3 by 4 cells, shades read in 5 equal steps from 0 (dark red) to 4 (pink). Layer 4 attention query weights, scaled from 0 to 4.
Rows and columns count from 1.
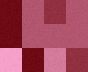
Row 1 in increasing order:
0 1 2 2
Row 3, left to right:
4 0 3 1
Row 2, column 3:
2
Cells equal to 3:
1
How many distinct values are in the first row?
3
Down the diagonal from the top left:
0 2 3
